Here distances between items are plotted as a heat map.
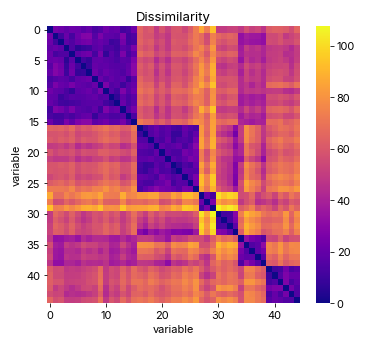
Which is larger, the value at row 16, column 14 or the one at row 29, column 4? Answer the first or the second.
the second
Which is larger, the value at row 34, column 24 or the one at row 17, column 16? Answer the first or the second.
the first
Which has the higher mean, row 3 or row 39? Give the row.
39
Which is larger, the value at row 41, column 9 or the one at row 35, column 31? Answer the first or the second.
the second
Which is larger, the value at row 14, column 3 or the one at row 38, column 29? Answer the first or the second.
the second
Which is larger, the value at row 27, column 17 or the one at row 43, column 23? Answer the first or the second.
the first
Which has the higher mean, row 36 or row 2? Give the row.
36
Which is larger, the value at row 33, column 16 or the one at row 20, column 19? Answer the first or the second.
the first
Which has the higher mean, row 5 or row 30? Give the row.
30
